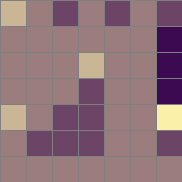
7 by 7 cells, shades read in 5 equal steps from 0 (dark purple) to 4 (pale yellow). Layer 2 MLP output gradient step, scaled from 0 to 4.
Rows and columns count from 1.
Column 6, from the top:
2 2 2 2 2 2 2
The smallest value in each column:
2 1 1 1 1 2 0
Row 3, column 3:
2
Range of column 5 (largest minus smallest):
1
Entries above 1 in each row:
4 6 6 5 5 3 7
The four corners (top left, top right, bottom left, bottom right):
3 1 2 2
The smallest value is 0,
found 3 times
